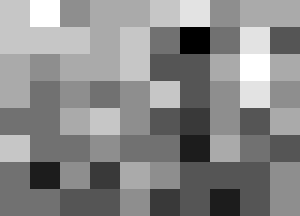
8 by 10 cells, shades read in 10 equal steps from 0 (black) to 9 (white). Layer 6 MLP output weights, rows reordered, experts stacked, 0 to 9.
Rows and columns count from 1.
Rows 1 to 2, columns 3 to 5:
5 6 6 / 7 6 7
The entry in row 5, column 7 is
2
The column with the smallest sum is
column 7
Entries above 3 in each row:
10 8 8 9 7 8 5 4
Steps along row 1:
up down up same up up down up same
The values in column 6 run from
2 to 7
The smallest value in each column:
4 1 3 2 4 2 0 1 3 3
